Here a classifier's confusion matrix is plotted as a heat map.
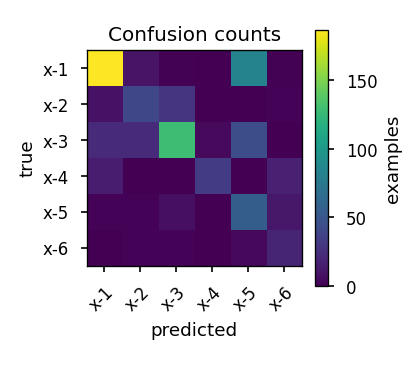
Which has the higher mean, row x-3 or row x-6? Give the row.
x-3
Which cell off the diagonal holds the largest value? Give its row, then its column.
x-1, x-5
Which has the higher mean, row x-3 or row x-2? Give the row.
x-3
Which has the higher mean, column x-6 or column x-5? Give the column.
x-5
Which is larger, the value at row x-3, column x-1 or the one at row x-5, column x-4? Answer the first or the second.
the first
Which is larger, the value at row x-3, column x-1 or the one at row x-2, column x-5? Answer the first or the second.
the first
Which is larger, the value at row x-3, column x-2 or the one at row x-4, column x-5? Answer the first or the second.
the first
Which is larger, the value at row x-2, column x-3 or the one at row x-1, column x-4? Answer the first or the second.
the first
